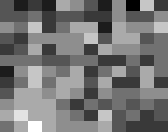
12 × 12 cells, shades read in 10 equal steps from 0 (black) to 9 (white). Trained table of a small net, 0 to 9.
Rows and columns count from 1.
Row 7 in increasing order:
1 2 3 4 4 4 5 5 6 6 6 7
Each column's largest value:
6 8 9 6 6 6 7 7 6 6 7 7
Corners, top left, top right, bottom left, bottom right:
3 2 4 2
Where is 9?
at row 12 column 3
